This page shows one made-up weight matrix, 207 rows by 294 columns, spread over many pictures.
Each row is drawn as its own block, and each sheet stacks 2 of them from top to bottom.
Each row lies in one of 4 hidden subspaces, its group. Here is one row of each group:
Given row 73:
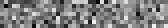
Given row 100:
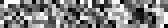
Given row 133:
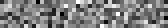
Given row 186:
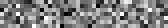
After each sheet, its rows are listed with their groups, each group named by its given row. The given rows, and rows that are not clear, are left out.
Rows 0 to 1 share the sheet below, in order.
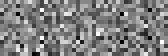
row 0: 186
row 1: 186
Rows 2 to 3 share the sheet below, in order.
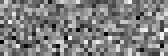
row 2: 73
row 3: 133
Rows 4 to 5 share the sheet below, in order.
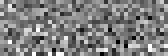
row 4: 133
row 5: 133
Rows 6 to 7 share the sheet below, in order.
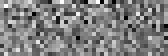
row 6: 73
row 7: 186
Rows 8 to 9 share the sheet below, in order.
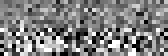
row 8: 133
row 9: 186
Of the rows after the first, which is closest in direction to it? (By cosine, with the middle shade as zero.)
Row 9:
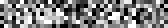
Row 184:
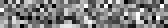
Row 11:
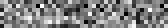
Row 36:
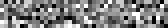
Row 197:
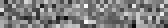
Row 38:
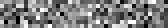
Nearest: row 11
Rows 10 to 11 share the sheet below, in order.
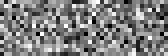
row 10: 73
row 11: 186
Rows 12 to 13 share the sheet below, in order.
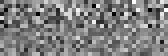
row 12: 186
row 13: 186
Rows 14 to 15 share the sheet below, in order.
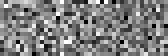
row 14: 73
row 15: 186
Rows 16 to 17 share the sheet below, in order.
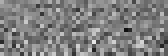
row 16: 186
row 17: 73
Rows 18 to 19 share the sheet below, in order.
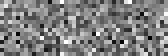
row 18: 73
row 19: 186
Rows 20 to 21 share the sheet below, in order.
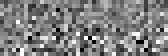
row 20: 100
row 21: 133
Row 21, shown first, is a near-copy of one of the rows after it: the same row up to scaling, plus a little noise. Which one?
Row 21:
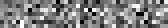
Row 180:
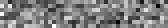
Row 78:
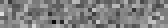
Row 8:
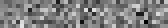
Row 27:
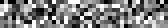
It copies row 8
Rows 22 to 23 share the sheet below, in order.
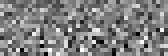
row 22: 133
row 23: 133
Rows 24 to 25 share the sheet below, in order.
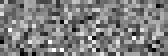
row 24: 133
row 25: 133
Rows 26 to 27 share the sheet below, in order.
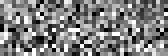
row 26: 186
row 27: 133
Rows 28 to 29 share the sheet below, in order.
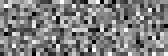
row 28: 73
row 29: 73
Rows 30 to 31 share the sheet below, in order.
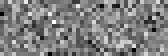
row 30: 133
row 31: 100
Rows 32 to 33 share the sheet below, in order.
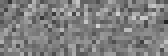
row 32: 100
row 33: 73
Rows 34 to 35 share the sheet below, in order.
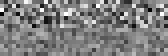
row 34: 186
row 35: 100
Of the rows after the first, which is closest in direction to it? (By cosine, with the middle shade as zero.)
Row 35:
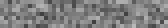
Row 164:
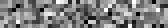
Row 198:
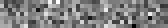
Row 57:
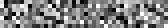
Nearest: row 57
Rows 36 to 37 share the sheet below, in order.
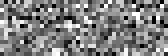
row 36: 186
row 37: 100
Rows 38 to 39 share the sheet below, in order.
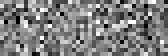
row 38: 100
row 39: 186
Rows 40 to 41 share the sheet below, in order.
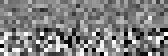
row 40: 133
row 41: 186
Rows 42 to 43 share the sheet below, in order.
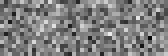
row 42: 73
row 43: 73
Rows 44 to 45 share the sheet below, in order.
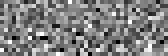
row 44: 133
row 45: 133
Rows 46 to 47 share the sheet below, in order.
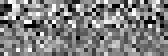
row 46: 133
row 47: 186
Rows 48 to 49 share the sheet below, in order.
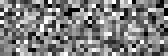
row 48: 186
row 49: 100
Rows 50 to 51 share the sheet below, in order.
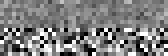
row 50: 73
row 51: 186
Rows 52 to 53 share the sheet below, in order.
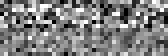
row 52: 100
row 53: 100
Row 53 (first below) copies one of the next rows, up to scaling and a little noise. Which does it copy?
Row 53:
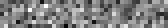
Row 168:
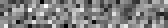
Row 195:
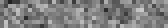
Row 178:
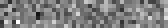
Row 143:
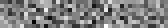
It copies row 168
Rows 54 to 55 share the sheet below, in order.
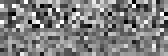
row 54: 186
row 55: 186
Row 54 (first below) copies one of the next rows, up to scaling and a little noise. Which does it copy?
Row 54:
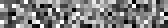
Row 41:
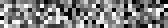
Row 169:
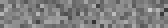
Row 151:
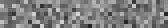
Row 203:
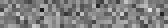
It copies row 151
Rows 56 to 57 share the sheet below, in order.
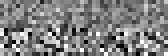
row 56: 100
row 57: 100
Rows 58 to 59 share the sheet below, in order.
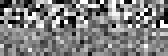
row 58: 73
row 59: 100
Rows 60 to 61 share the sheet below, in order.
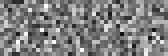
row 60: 100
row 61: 100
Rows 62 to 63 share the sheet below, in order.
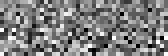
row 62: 186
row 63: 133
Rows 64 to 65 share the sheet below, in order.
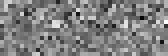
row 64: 100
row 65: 186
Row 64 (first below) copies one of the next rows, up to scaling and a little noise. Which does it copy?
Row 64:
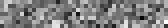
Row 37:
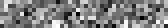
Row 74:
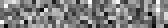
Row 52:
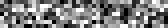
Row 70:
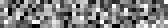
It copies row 37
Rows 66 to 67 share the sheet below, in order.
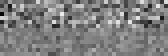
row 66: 133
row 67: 100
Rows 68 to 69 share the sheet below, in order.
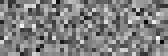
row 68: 133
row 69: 186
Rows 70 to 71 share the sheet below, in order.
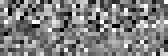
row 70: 100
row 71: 73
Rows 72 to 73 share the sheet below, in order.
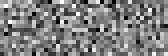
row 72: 73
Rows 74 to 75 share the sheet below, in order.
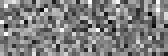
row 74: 100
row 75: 73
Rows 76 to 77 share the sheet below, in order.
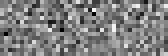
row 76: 133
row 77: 73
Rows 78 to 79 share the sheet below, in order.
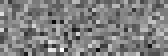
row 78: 133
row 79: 133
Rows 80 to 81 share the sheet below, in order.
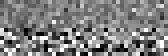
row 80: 133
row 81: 133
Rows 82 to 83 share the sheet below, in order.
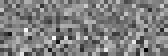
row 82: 186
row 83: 133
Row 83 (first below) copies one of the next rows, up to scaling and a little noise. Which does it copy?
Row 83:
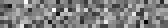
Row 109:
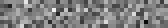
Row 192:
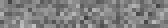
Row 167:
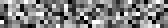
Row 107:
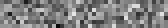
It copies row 109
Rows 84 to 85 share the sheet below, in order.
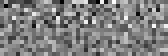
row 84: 73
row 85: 100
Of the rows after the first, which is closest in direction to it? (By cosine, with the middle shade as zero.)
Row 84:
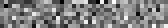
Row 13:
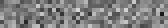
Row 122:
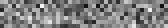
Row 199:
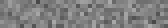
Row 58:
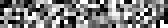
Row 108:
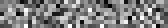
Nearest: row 58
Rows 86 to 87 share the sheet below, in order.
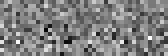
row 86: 100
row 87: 186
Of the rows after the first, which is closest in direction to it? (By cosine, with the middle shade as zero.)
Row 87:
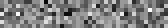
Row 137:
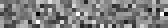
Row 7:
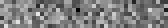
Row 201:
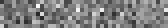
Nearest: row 7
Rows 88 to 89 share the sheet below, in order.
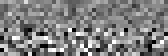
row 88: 133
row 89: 133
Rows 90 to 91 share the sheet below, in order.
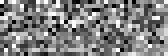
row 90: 133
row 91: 100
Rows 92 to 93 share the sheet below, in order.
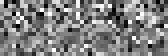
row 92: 100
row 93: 133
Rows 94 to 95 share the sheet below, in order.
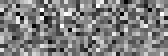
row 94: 186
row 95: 133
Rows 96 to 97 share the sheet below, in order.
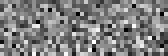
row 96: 186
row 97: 73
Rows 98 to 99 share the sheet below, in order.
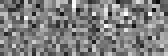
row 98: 100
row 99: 73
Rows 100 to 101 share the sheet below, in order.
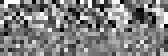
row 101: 73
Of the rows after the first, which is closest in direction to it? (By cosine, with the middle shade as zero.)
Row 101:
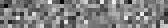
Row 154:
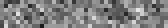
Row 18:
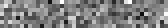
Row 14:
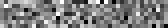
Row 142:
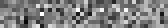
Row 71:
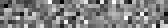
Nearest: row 71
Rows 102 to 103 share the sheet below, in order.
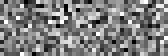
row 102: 133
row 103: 186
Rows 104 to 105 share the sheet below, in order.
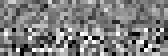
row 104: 100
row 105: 133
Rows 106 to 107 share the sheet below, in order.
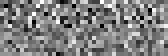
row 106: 73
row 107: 133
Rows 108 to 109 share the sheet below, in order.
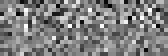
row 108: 73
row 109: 133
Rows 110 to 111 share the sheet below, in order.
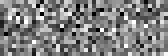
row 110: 186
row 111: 73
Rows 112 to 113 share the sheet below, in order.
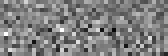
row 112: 133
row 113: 73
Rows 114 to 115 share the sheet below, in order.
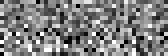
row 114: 133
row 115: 186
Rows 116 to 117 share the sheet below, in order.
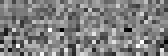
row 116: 133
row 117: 73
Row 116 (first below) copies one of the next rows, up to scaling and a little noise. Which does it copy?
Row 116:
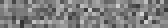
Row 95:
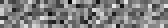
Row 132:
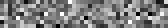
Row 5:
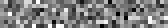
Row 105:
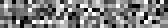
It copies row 105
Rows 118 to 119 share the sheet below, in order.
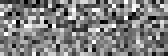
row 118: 133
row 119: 73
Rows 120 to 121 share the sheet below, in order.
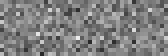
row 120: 186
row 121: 186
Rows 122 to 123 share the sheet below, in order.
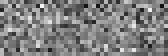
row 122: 186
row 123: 100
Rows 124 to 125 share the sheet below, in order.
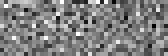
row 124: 73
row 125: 133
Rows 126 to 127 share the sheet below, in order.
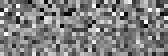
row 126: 186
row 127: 73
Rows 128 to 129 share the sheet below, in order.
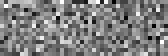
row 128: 73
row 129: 186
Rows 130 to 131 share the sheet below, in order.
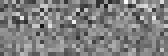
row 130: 186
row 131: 186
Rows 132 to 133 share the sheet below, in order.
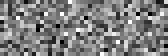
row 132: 133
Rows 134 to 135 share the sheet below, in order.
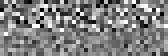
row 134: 186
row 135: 73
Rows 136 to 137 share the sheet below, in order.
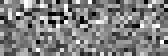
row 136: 133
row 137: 186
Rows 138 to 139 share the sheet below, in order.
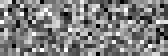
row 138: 100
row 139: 133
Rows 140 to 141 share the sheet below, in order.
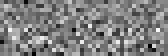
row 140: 133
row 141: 133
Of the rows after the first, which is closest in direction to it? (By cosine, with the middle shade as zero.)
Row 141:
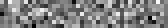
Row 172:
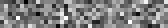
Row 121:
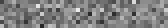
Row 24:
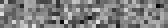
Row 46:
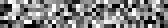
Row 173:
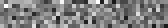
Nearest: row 46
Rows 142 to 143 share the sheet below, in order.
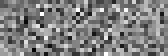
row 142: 186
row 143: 100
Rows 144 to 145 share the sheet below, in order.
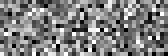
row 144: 133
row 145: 73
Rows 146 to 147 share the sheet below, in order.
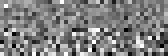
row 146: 73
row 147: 73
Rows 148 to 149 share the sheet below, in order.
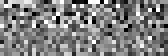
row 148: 73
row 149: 73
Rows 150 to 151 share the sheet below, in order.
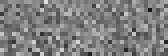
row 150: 186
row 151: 186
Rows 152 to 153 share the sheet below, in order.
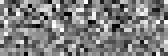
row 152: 100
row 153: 73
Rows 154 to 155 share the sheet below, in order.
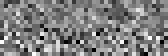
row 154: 100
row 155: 186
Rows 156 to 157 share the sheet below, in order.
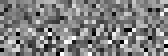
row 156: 186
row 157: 186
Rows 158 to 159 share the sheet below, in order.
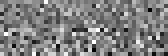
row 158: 186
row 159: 73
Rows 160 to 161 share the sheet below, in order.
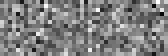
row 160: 100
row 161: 100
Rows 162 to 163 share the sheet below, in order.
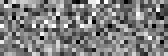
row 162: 73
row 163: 186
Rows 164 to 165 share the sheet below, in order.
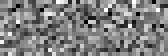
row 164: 100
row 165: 133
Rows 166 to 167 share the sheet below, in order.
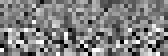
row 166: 100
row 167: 133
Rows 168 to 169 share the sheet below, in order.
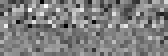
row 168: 100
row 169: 186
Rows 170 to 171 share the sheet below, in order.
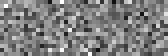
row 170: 73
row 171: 133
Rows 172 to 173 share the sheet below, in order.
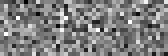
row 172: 133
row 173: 73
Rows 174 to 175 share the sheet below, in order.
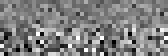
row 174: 186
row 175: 186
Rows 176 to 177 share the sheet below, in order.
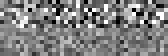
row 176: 133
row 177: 186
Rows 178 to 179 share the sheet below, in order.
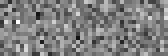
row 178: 100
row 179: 186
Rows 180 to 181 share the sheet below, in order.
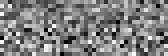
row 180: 133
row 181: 186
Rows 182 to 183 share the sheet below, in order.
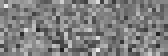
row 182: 73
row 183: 133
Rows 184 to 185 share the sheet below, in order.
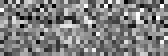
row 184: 186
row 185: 186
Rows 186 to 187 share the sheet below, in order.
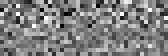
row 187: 133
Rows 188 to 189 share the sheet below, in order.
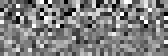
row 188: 186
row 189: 186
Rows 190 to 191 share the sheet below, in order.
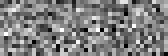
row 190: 100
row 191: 73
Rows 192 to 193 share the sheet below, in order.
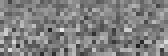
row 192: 133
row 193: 73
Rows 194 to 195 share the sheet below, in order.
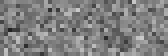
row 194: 186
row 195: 100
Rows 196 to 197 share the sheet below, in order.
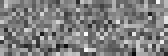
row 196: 100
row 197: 186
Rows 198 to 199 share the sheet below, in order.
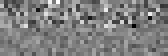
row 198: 100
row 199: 133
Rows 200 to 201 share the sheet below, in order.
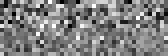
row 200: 73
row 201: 186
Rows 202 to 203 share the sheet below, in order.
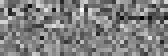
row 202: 100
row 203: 186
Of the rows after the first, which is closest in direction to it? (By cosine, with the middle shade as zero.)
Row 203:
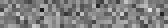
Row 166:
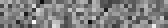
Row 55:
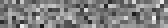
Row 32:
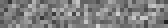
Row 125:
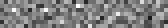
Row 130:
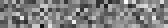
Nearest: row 130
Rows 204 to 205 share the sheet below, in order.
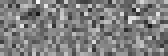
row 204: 133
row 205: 73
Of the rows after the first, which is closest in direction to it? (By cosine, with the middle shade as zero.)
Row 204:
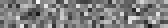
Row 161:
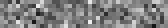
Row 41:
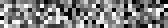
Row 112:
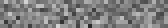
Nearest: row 161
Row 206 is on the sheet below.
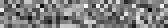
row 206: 186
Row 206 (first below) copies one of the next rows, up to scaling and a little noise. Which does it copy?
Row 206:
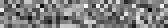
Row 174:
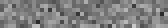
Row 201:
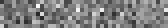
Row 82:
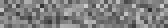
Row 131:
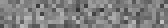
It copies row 82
